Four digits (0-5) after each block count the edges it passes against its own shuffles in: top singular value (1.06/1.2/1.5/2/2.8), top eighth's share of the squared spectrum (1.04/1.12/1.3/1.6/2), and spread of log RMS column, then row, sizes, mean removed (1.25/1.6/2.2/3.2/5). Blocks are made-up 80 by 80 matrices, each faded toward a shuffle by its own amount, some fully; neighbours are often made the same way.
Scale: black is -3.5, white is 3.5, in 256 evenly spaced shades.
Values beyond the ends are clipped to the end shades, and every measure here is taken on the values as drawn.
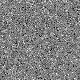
2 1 0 0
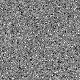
2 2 0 1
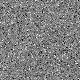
0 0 0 0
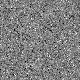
0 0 0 0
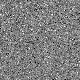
0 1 0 0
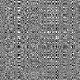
5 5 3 3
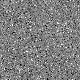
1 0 0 0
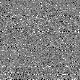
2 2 0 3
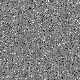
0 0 0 0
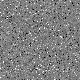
0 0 0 0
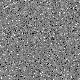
0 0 0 1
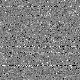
2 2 0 3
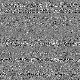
2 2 0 4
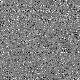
1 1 0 2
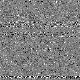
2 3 0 3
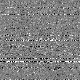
3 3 0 3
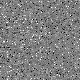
2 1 0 0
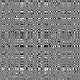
5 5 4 4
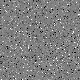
2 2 0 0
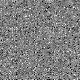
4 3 1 1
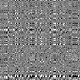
5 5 3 4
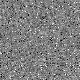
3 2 0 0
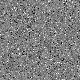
2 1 0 0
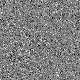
2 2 0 0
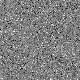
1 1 0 0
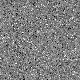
1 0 0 0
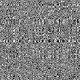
4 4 2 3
